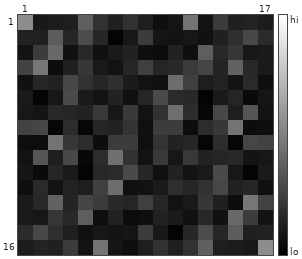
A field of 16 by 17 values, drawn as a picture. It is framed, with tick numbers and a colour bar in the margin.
Histogram: skewed, a long tail of high values. Symmetry: a half turn. Slope: none. Seam: none. Stripes: none.
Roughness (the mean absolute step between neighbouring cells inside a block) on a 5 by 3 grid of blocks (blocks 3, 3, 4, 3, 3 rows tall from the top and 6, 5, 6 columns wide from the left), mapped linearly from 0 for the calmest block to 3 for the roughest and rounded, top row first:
302
221
313
122
203
